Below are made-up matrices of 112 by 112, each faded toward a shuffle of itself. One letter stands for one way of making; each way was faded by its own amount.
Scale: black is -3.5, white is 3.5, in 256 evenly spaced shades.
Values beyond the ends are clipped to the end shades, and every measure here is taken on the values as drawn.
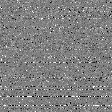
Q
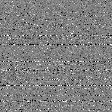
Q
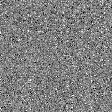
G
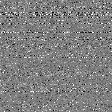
Q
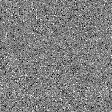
G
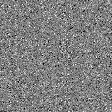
G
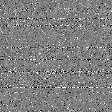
Q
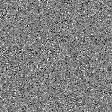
G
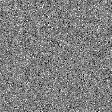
G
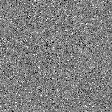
G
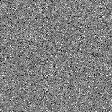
G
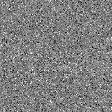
G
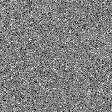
G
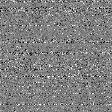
Q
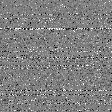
Q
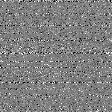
Q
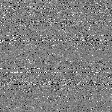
Q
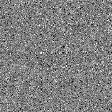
G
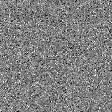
G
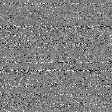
Q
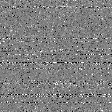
Q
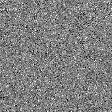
G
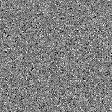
G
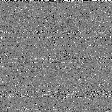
Q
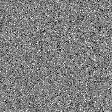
G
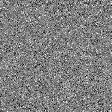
G
